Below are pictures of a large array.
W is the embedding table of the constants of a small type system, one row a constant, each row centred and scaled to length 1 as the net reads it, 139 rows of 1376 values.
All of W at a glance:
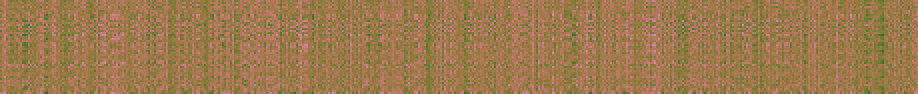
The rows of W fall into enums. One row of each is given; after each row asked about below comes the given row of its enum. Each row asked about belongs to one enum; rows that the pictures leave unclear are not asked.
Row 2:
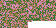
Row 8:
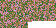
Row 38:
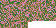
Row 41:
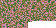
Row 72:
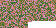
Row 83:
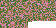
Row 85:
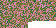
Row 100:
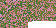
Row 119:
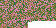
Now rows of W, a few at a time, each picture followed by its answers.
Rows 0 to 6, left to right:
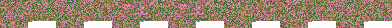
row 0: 83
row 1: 72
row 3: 2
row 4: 85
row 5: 100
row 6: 72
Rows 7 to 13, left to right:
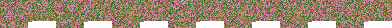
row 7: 83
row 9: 85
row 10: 100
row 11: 85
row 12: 85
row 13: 72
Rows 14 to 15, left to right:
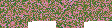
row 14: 83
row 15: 100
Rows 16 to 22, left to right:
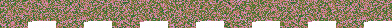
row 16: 83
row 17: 119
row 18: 72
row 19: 41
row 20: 100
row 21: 72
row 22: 119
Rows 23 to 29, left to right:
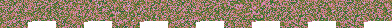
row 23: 119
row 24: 85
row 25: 8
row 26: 119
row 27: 2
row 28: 72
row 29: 72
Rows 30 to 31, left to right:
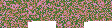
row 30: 2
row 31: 83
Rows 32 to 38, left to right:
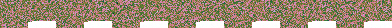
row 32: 41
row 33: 85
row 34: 100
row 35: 119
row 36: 38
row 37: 85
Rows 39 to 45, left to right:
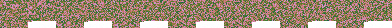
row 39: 2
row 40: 83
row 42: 72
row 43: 72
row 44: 85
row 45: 119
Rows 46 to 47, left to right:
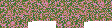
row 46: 83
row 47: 83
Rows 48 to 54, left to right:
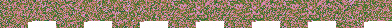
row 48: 85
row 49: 38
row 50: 8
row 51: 2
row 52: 2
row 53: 2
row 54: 100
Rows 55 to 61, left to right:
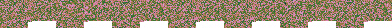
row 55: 119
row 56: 2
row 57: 72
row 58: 119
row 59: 119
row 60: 100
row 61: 72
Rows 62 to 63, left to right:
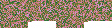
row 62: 38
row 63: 85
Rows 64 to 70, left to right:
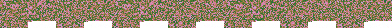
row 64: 2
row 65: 41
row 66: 2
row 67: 83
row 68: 2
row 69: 83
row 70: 41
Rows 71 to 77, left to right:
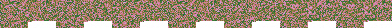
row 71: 38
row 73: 83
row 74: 38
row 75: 119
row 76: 2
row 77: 2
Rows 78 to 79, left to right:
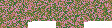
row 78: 119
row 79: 72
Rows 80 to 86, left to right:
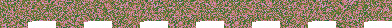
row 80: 41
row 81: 72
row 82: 85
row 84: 83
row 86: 100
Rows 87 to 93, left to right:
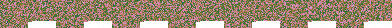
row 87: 85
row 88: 72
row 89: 83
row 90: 119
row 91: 41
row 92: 2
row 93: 8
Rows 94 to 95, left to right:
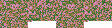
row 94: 2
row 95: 2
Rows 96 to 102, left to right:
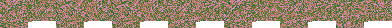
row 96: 100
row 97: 38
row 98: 38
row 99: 119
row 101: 119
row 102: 83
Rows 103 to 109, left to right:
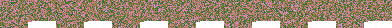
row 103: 72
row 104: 38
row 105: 85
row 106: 119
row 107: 83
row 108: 8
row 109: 41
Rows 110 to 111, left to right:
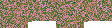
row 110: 85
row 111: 38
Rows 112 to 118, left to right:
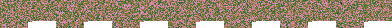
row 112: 41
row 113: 8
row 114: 2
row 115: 72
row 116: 119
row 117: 83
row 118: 100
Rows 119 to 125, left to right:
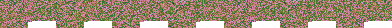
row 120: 38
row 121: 72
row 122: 100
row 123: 119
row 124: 100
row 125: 41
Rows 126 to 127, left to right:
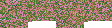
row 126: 100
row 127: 85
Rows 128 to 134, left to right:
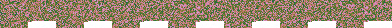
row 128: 38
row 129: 85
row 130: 119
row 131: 2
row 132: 41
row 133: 119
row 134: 2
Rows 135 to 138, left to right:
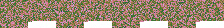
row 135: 83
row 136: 8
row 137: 72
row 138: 72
